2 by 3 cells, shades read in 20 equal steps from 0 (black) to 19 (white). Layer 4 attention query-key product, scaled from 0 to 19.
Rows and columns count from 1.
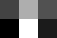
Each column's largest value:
5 19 6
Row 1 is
5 13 6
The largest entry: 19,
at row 2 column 2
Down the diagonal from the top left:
5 19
